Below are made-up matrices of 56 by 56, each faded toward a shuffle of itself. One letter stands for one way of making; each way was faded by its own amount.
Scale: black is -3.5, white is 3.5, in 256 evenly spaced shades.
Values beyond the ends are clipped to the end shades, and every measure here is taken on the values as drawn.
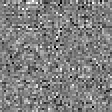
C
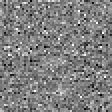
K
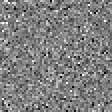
K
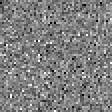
K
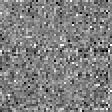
C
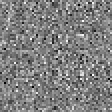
C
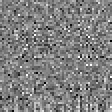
C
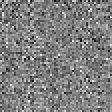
C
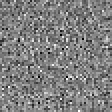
C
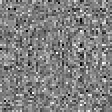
C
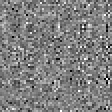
C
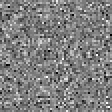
C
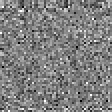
C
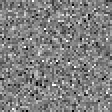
K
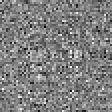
C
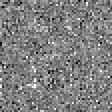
K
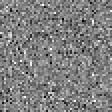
K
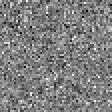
K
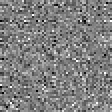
C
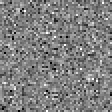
K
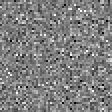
C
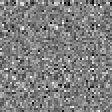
C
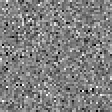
K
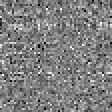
C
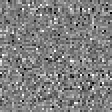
C
